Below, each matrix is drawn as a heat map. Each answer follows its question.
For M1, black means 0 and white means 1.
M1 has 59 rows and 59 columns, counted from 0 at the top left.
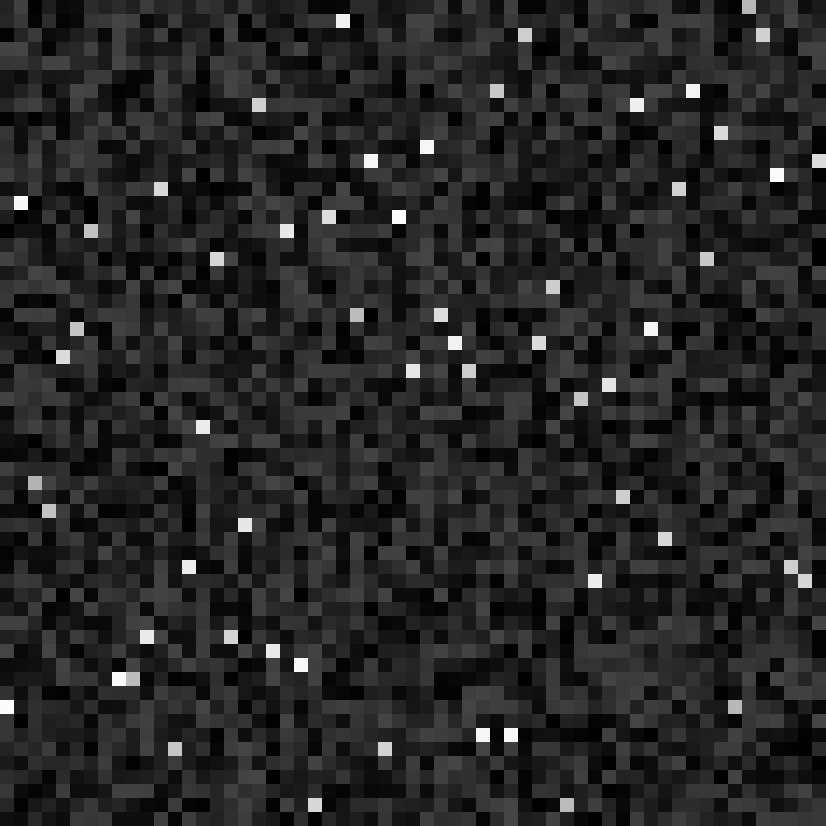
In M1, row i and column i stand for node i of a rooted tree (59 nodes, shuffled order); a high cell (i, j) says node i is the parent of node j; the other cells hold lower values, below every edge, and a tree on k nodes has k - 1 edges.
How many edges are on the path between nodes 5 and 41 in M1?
4
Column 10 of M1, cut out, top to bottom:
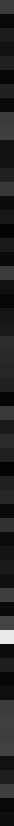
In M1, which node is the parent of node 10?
45
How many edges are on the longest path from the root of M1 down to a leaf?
10
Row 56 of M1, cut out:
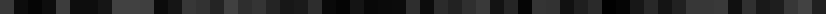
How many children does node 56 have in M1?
0
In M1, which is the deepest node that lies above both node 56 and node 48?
40
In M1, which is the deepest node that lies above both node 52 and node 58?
18
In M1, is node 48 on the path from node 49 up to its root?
no
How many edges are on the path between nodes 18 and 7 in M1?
1
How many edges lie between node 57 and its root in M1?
5
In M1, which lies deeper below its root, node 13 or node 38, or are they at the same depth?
the same depth
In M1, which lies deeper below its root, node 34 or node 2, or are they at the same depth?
node 2
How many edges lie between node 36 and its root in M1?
4
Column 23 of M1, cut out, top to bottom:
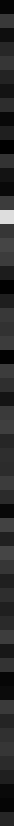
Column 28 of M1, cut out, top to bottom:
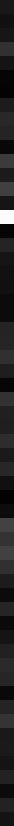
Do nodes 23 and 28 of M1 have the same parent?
yes
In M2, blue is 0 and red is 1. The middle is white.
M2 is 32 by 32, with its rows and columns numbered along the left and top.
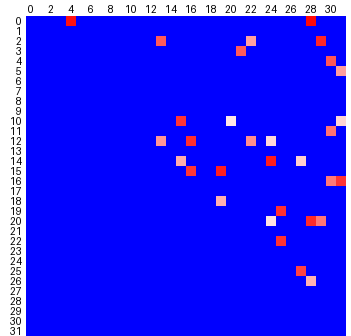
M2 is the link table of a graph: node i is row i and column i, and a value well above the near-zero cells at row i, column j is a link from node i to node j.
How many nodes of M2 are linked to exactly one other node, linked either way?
6
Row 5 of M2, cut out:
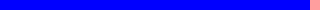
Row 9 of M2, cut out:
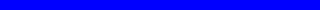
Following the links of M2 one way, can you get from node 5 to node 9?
no
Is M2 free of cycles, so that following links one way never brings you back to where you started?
yes
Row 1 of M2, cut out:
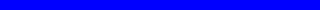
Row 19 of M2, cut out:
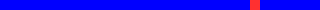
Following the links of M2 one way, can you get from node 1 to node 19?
no
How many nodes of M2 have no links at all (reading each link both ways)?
7
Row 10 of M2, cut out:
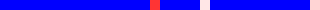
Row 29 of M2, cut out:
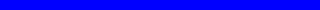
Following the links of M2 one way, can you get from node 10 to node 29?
yes
